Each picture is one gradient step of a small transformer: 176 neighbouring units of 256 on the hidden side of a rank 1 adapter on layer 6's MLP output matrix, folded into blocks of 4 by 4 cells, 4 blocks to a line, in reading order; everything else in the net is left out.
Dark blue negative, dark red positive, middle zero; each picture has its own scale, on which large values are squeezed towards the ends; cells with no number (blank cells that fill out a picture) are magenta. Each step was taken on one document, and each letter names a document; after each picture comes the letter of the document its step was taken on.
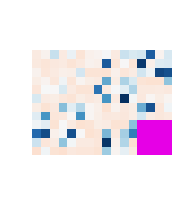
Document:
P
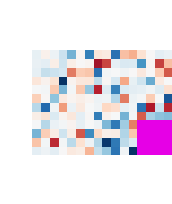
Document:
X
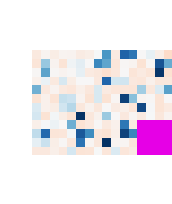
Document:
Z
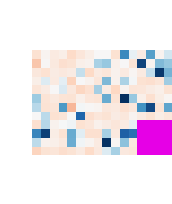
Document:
P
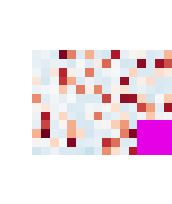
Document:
X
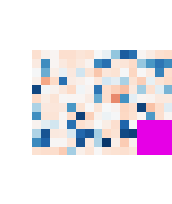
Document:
Z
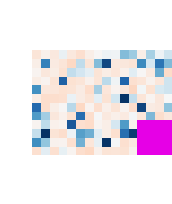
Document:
Z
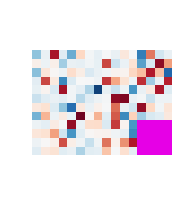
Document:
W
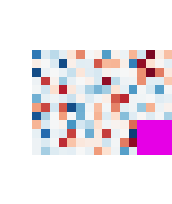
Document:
W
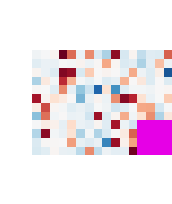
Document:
X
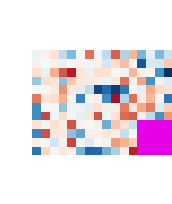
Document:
X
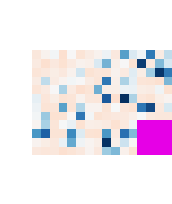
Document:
P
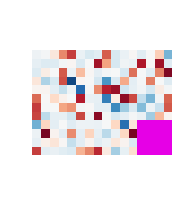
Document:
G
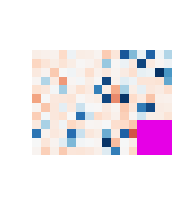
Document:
P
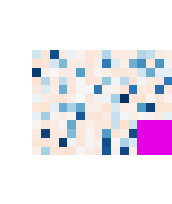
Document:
W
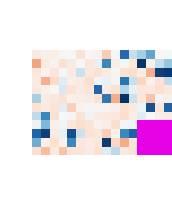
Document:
P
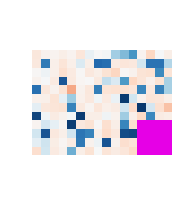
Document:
Z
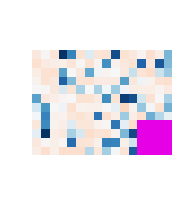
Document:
X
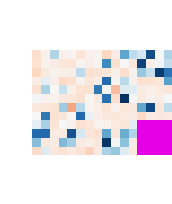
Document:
P
